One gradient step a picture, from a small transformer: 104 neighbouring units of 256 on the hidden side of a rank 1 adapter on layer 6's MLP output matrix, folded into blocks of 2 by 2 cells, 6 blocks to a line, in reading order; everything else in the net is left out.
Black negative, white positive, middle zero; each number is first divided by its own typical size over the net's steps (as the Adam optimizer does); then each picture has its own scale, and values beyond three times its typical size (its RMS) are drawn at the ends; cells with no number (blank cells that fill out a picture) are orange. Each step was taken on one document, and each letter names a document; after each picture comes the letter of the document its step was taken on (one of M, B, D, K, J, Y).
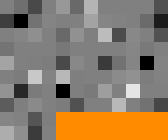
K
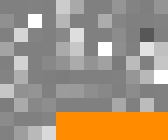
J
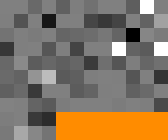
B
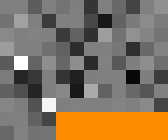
B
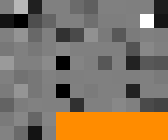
K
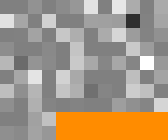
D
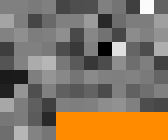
D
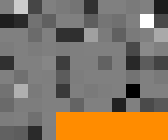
K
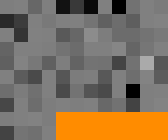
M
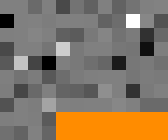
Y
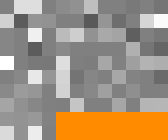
K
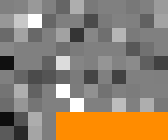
K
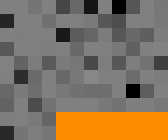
M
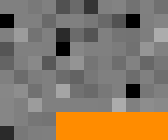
Y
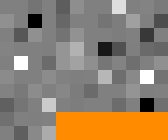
J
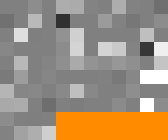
J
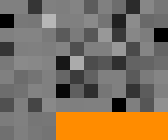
Y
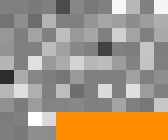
D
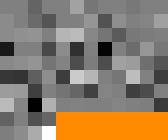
D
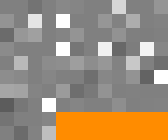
J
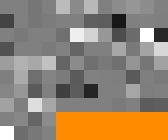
Y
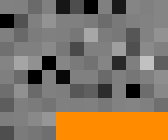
M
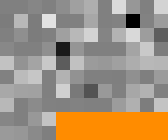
Y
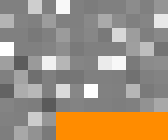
Y
